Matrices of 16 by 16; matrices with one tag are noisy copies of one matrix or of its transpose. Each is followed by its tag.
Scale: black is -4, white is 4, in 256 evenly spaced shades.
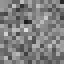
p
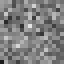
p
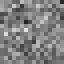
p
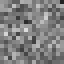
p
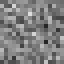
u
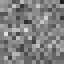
p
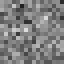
p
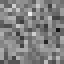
u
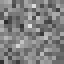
p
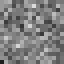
p
